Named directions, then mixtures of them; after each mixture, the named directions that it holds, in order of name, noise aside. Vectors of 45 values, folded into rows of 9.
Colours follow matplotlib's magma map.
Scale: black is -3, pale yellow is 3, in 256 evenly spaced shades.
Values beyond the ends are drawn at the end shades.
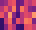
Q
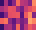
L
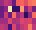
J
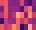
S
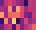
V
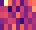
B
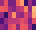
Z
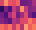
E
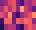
Q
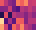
J, Q, V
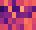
E, J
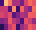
B, Q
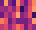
B, L, Q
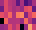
Q, S, V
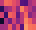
E, Q, V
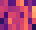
Z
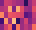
V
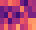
E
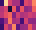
B, Q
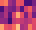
E, Q, S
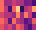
J, Q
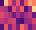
B, S
